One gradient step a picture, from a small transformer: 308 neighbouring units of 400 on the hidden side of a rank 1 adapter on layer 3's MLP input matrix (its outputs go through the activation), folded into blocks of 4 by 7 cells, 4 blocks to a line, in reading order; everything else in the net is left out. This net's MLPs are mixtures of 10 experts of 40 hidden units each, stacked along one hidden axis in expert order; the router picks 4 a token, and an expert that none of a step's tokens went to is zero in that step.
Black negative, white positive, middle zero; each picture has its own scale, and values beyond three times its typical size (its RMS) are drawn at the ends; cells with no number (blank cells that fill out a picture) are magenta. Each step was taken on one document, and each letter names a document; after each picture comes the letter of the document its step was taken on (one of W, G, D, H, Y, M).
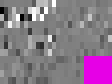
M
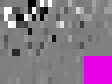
M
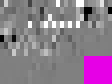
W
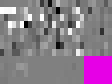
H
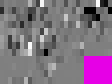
W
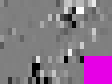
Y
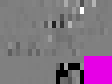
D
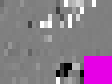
D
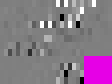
D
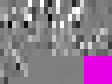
H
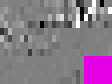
W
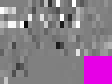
H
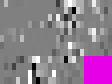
Y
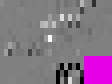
D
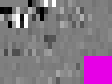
M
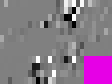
Y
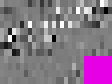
W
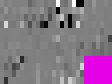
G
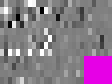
M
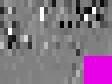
W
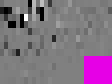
M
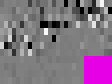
W
